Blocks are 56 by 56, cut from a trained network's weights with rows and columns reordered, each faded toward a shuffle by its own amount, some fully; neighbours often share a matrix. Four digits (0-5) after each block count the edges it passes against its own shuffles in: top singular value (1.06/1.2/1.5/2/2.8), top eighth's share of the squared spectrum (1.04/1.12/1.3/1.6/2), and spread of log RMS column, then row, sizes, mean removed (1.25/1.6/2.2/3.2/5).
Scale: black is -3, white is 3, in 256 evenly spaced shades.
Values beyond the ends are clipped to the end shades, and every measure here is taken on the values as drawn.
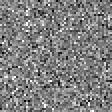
1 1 0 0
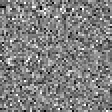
1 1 0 0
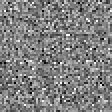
2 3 0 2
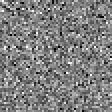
1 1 0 1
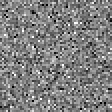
0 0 0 0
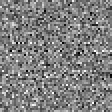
2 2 0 2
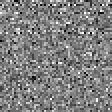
2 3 1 2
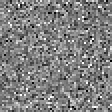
1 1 0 0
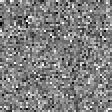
1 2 0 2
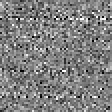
2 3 0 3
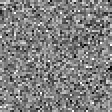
0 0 0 0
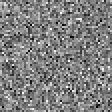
2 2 1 0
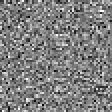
3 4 1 2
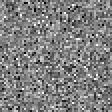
1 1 0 0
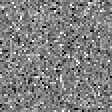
0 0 0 0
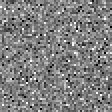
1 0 0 0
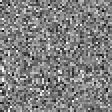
2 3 2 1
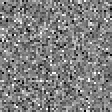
0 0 0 0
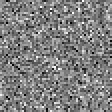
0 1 0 0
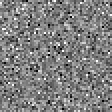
0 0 1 0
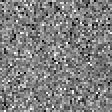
1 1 0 0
